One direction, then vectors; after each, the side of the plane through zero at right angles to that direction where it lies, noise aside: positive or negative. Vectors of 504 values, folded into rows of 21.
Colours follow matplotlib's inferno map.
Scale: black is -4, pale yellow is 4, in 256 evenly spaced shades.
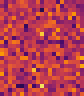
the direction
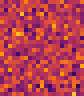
positive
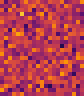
positive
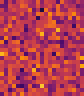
positive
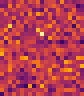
positive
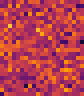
positive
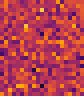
negative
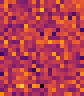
negative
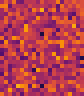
negative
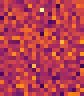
negative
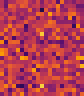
positive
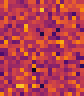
negative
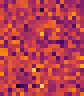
positive
